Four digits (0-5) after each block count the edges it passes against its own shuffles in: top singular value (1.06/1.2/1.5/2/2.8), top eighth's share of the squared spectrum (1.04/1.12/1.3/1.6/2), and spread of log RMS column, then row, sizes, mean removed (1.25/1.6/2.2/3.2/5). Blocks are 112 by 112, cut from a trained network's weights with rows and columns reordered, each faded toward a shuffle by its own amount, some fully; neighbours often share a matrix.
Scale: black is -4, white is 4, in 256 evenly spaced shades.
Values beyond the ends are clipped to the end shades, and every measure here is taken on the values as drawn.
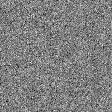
0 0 0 0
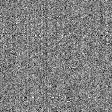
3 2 0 2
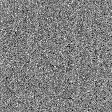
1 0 0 0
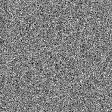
1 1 0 0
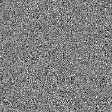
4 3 3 1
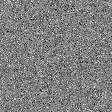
0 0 0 0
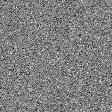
2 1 0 0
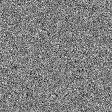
2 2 0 0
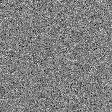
0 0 0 0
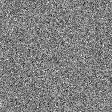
1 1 0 0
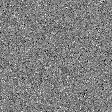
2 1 0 0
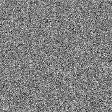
1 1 0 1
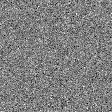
0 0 0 0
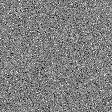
0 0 0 0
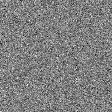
2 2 1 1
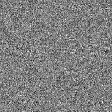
3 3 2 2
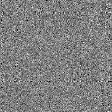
3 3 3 1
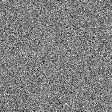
1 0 0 1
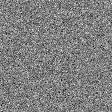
0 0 0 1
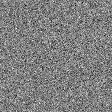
0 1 0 0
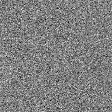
2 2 1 1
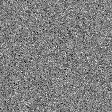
0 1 0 0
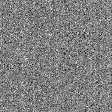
2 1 0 1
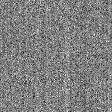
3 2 0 2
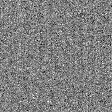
2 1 0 1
